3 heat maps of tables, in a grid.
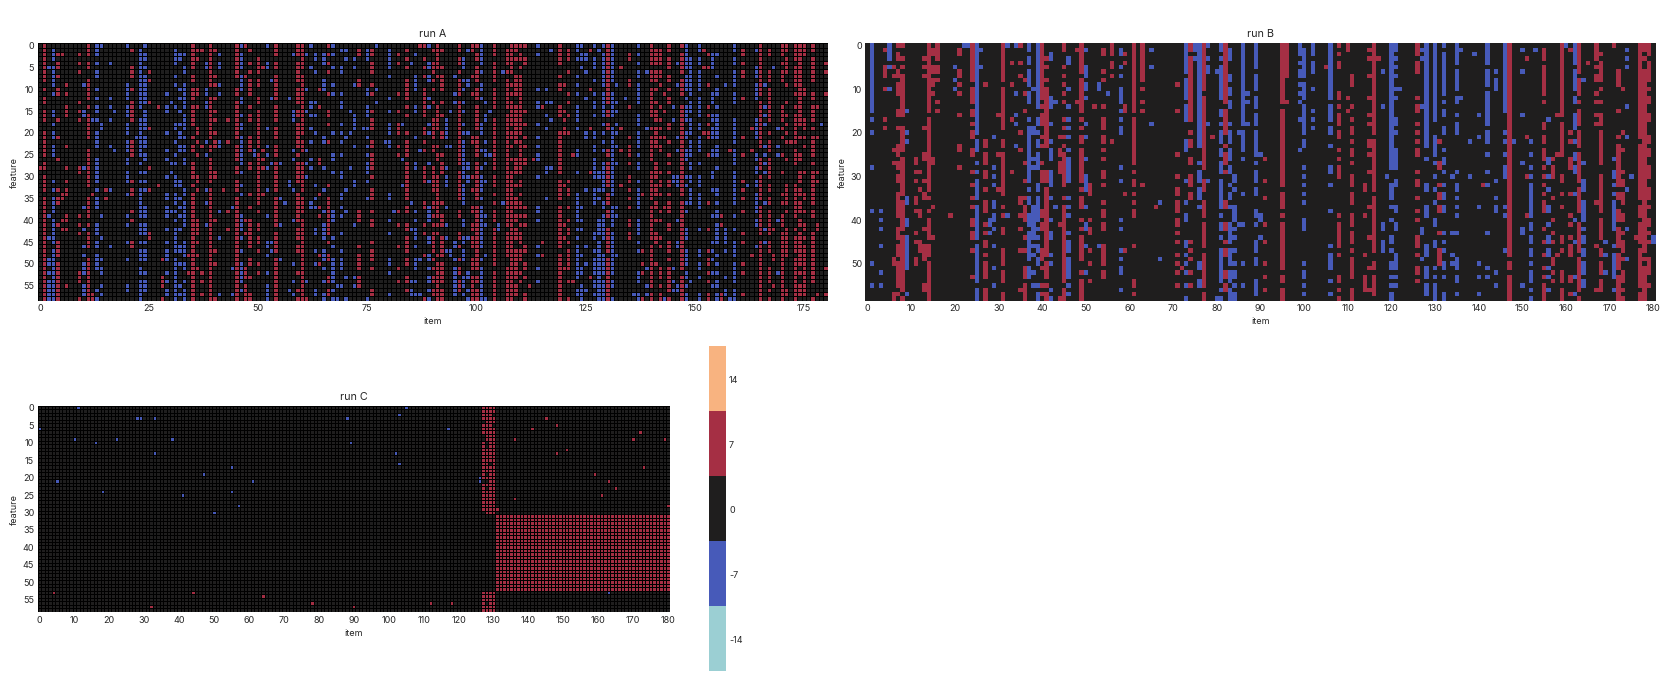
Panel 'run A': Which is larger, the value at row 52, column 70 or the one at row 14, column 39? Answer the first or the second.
the second
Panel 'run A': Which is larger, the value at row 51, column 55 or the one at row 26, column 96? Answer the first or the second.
the second
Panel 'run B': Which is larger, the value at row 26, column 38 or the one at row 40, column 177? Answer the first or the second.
the second
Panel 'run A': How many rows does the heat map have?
59
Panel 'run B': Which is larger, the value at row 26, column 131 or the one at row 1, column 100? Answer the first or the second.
the first
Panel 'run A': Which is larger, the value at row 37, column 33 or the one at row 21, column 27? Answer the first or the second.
the second
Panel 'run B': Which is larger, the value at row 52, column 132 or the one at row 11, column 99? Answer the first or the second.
the first
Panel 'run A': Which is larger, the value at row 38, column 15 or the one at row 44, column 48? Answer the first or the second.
the second
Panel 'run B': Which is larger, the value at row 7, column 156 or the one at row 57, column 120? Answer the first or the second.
the first
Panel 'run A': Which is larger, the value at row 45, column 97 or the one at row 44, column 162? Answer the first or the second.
the second
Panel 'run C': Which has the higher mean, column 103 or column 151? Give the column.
151
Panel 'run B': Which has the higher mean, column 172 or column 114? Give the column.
172
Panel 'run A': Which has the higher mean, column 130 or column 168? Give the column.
130
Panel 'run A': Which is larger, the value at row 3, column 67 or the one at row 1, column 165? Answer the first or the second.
the second
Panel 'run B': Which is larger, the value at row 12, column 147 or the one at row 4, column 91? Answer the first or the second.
the first
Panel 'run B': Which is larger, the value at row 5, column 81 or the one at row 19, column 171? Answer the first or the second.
the second
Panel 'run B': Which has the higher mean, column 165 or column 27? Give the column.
27
